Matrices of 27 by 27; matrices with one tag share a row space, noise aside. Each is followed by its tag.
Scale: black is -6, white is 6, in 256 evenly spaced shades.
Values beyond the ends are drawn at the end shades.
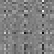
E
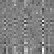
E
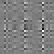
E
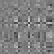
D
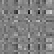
D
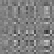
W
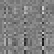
E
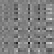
D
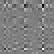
E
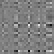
D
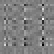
E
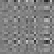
W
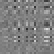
W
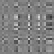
D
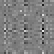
E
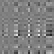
D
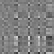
D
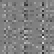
E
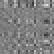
W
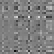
D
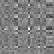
D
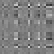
D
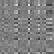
D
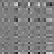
D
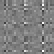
E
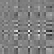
D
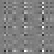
E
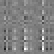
E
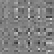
D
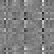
E
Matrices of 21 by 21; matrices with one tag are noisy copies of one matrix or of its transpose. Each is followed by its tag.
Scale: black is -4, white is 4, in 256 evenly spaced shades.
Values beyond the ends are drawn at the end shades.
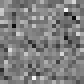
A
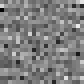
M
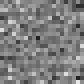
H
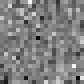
H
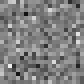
A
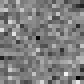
H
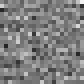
M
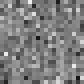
H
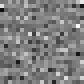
M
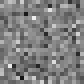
A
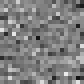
H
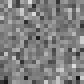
H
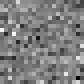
H
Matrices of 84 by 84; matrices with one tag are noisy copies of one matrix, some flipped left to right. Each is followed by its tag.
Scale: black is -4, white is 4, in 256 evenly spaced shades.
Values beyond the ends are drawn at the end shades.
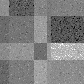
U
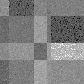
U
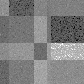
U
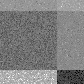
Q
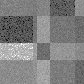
U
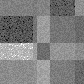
U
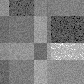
U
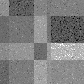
U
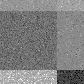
Q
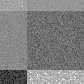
Q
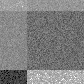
Q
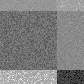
Q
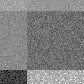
Q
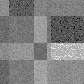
U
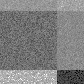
Q
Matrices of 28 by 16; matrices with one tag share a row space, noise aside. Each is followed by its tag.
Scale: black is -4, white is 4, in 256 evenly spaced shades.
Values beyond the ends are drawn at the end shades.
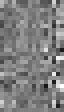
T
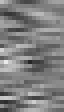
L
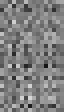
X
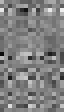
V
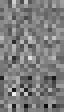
X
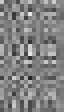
X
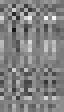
X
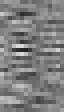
L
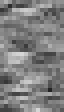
L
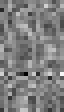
V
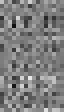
X
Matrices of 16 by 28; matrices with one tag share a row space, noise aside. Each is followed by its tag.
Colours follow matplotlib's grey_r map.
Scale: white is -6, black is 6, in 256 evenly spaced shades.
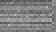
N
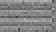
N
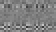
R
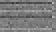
N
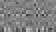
R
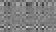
R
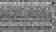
N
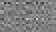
R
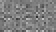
R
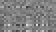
R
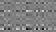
R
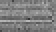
N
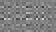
R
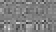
R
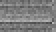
N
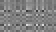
R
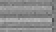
N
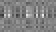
R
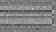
N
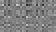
R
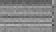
N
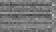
N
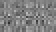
R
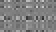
R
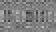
R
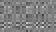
R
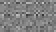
R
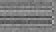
N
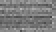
N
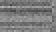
N
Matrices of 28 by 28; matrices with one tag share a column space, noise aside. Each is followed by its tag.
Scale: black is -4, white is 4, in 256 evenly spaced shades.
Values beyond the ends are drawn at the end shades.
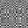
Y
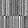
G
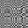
Y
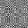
Y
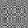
Y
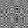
Y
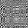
Y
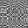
Y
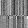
G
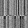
G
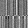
G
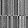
G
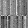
G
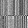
G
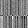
G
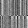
G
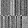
G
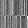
G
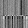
G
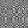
Y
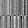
G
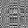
Y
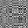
Y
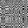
Y
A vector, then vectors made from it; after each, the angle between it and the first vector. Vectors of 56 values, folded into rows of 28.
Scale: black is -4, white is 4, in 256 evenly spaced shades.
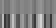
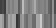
partly aligned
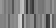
orthogonal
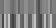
nearly opposite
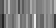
partly opposed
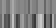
nearly parallel
